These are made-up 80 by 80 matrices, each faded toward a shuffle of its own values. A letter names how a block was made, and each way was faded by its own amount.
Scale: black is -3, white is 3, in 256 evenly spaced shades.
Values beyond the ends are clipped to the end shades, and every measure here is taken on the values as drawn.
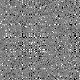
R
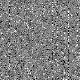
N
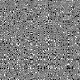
R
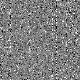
N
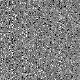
N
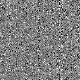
N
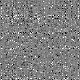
R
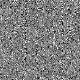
N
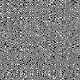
R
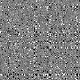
R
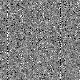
N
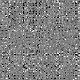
R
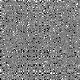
R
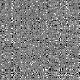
R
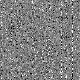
N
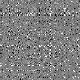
R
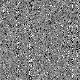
N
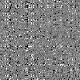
R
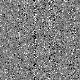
N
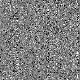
N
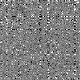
R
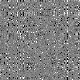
R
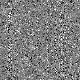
N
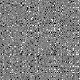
R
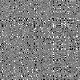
R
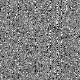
N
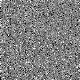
N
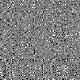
R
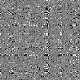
R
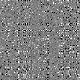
R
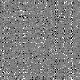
R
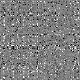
R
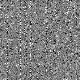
N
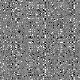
R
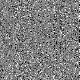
N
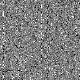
N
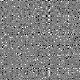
R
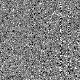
N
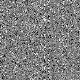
N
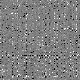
R
